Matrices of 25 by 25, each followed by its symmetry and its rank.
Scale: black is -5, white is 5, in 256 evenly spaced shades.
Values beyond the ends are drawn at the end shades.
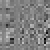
neither, rank three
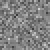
symmetric, full rank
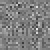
neither, rank five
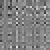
neither, rank three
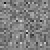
neither, rank five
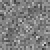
symmetric, full rank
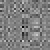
neither, rank three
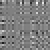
antisymmetric, rank two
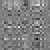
neither, rank three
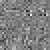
neither, rank five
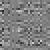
neither, rank three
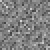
symmetric, full rank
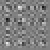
antisymmetric, rank two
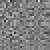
neither, rank five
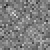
symmetric, full rank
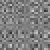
antisymmetric, rank two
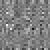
neither, rank five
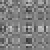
antisymmetric, rank two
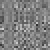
neither, rank three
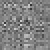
neither, rank five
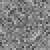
symmetric, full rank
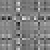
antisymmetric, rank two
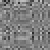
neither, rank three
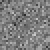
symmetric, full rank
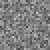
symmetric, full rank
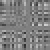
antisymmetric, rank two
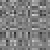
antisymmetric, rank two
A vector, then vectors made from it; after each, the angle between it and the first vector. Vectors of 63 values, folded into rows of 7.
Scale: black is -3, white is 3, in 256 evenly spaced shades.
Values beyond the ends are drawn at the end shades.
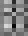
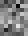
orthogonal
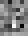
partly opposed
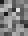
partly aligned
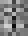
nearly parallel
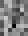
partly aligned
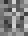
nearly opposite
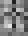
nearly parallel
